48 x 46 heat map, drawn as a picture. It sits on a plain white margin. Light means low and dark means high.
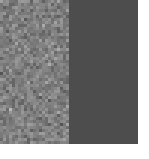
The table splits into one row of 2 panels. Panel 1,1: middling, fine-grained. Panel 1,2: high, flat.
